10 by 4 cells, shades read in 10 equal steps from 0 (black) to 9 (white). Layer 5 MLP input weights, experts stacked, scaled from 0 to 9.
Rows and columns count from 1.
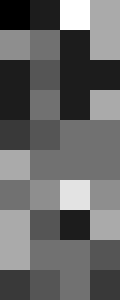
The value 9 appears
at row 1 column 3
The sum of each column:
33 34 37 43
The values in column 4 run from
1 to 6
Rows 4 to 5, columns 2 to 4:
4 1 6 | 3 4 4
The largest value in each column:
6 5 9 6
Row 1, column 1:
0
